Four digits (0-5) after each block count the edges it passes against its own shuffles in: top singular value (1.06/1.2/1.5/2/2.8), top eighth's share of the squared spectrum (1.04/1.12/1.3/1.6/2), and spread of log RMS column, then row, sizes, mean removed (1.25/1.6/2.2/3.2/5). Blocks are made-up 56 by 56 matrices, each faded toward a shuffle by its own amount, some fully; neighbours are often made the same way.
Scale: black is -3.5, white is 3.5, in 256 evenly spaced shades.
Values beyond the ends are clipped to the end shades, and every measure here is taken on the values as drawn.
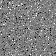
0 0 0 0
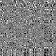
4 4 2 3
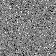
0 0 0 0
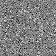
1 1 1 0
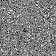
0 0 1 0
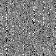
2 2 2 0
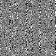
2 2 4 0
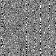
2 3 3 0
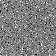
0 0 0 0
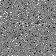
1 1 0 0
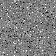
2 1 0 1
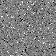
0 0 0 0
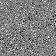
1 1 0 0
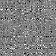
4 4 2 3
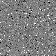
1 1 0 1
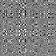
4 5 3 3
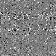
3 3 1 2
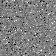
1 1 0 0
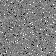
0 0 0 0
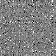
3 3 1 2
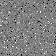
1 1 0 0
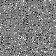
2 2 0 0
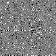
3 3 2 2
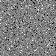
1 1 0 0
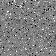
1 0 0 0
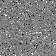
1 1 0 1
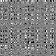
4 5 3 3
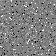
1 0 0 0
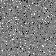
1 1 0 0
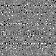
3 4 1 2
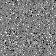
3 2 1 1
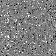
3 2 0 0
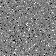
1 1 0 0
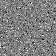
1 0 0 0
